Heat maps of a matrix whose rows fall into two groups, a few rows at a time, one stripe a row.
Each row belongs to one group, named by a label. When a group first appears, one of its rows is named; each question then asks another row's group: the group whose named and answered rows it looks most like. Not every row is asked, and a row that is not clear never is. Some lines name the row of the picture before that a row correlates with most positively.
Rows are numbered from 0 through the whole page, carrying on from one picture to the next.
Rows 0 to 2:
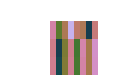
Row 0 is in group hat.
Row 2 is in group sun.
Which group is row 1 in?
sun
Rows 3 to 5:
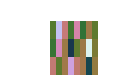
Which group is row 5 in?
hat
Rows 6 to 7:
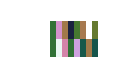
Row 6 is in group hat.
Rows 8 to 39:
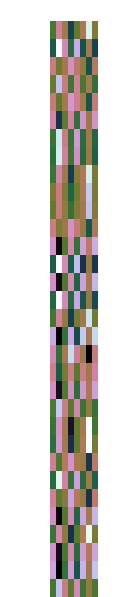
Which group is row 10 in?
hat
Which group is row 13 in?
sun
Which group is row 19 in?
hat
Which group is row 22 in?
sun
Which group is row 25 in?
sun
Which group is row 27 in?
sun
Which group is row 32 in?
hat
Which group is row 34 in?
hat
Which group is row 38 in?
sun
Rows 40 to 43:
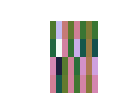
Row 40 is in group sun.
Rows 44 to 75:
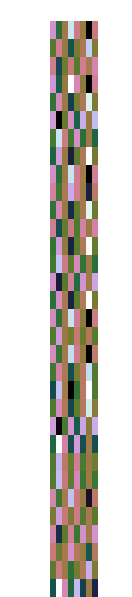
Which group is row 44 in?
hat
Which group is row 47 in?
hat
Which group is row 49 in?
sun
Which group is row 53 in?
hat
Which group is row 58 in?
sun
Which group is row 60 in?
hat
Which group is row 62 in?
hat
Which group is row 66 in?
sun
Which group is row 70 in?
hat
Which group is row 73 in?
hat
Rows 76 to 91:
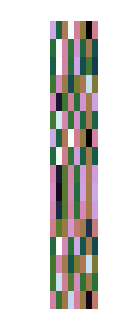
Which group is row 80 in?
sun
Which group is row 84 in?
sun
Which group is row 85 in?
sun
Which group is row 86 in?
sun
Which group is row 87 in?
hat
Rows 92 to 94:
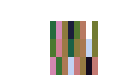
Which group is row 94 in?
hat
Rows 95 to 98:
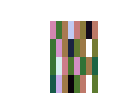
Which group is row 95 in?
hat
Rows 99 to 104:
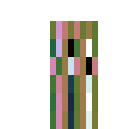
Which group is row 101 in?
hat
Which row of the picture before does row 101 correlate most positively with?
95
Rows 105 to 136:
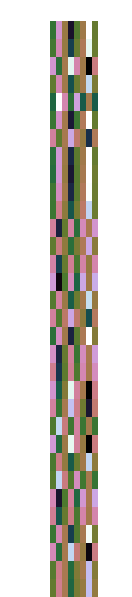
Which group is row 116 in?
sun
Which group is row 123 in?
sun
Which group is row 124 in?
sun
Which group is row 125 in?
hat
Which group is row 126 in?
hat
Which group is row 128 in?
hat
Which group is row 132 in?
sun
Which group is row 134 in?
hat
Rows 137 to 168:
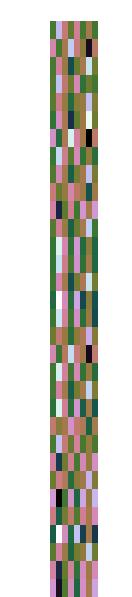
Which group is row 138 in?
hat
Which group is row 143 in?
hat
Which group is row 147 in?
sun
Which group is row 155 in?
hat
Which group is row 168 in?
sun
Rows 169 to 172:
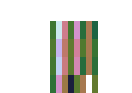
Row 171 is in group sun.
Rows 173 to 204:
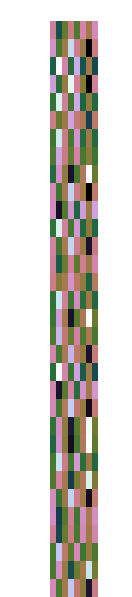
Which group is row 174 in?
hat
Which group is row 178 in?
hat
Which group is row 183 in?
sun
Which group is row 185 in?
hat
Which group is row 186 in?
sun
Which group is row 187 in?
hat
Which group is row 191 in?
hat
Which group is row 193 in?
sun
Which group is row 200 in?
sun
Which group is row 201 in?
sun
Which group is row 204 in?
hat
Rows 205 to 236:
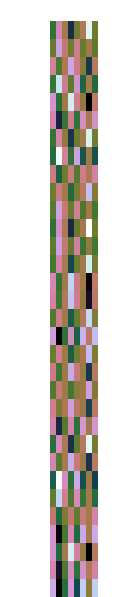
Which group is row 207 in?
hat
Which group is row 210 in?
sun
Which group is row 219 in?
hat
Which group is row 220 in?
hat
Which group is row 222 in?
sun
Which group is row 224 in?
hat
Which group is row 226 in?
hat
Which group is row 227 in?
sun
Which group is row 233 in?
sun
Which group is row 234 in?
hat
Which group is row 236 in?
sun
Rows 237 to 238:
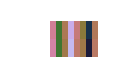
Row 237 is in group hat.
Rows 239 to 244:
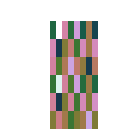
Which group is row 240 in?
sun
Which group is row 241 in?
hat
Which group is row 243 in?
sun
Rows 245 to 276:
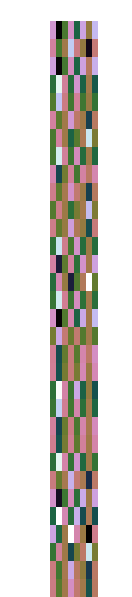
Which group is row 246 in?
hat
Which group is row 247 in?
sun
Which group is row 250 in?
hat
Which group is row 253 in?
sun
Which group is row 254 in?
hat
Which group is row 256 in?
hat
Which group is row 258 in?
sun
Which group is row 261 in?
sun
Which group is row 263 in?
sun
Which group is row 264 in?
sun
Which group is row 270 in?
hat
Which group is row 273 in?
hat
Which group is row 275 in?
hat
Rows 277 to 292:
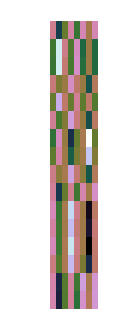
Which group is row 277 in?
sun
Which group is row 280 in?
hat
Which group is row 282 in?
hat
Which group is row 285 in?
hat
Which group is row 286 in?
sun
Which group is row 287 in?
hat
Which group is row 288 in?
hat
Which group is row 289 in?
hat
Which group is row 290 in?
hat
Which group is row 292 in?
sun
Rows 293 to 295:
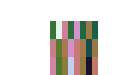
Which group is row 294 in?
hat
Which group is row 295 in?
hat
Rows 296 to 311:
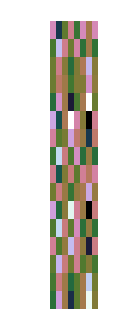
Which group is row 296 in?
sun
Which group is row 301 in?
hat
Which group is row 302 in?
hat
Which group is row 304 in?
sun
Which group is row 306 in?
hat
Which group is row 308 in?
hat
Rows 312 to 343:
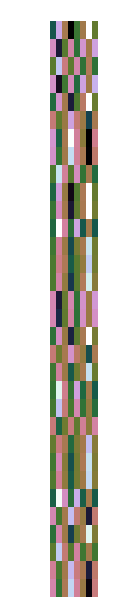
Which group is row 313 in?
sun
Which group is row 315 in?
sun
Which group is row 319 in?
hat
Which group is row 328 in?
sun
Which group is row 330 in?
hat
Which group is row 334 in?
sun
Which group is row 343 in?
hat
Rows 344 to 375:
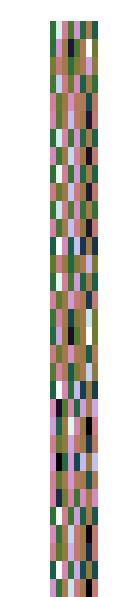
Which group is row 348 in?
hat
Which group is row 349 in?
hat
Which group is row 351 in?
hat
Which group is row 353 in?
hat
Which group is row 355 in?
hat
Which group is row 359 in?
hat
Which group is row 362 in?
hat
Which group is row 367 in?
hat
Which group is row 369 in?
hat
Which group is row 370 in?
sun
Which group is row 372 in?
hat
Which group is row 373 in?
hat
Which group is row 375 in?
hat
